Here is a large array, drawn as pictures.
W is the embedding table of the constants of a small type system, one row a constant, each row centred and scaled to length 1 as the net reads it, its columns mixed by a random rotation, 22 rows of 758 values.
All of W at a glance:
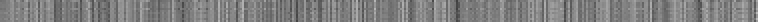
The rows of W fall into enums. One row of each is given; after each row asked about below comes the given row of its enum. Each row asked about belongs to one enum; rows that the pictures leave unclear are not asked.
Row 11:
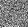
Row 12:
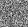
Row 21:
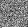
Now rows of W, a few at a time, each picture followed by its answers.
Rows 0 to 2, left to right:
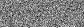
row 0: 12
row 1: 21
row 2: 11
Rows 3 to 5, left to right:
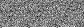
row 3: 21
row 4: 21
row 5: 11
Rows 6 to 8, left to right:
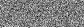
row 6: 11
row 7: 21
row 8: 12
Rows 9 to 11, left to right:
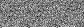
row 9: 21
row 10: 21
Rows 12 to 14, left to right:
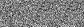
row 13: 11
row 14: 11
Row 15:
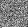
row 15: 21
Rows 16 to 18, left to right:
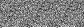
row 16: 21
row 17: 11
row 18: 11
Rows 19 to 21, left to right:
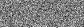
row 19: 12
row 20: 11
